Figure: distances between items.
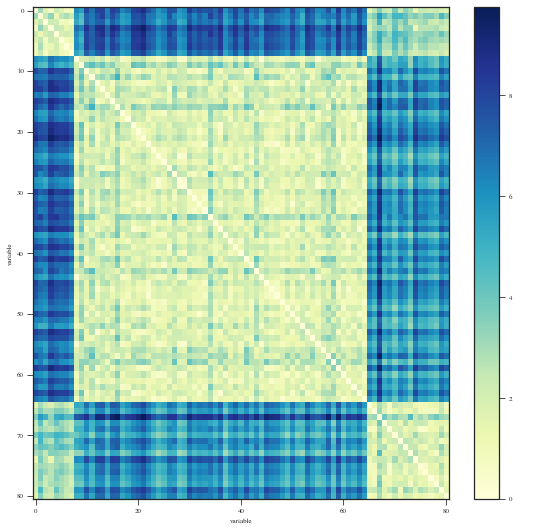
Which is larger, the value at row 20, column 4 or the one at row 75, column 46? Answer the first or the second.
the first
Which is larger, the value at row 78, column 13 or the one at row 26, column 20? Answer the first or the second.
the first
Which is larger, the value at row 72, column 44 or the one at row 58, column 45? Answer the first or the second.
the first
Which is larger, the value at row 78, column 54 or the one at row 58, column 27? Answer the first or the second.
the first
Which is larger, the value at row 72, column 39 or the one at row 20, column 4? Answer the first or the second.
the second
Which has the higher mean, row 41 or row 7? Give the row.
7
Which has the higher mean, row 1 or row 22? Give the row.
1
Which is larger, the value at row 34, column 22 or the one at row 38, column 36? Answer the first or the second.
the first
